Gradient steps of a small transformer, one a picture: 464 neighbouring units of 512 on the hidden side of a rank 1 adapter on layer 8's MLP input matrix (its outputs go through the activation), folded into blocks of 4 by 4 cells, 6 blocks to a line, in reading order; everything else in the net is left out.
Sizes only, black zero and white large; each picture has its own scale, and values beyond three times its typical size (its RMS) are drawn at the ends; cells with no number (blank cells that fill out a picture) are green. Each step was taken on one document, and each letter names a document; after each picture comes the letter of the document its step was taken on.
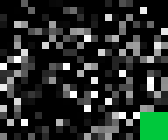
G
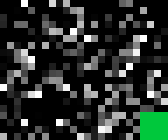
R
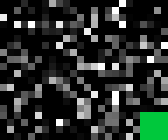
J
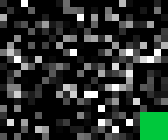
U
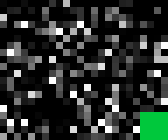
J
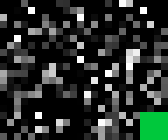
G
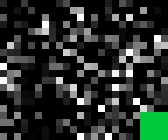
U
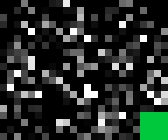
R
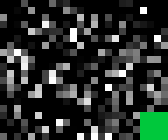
G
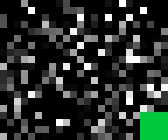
G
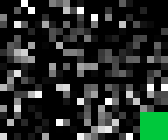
R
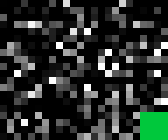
J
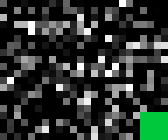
J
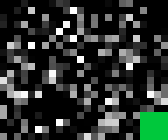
G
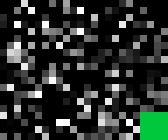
R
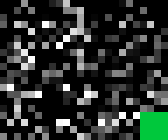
R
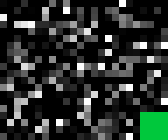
J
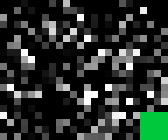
R
